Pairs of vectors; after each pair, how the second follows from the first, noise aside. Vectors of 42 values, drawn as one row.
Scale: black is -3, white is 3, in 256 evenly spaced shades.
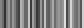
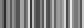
copied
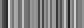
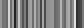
reversed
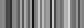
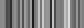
copied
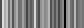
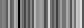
reversed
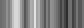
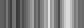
reversed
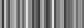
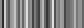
copied
